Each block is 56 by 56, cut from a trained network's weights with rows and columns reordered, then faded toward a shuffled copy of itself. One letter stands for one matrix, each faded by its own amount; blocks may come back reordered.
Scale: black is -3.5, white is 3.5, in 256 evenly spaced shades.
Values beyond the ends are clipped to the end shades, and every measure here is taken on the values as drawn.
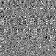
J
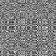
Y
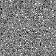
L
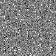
L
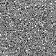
L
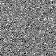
L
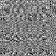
Y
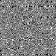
J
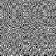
Y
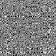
J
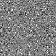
L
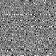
J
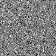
L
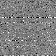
J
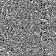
L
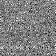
L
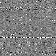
J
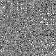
L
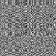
Y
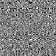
J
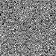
L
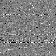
J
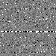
J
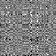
Y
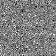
L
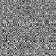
Y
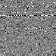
J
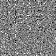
L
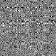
J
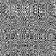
Y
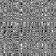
Y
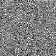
L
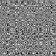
Y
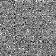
L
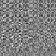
Y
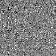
L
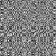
Y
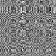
Y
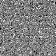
L
